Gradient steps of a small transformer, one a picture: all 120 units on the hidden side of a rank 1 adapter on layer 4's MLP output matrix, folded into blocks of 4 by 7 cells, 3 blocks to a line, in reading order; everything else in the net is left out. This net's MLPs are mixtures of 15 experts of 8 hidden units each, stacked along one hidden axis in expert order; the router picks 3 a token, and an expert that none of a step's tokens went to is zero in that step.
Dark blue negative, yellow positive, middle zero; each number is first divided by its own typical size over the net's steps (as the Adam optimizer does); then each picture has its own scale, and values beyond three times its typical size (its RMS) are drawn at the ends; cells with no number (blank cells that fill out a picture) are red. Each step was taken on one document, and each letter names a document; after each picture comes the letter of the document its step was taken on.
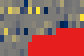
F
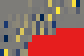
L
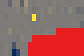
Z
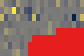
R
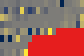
F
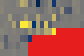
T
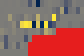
T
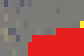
Z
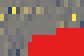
R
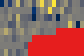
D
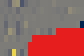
Z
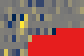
D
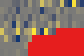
L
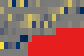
T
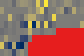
T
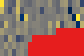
D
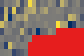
F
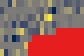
L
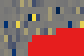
Z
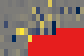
L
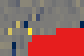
Z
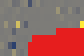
Z
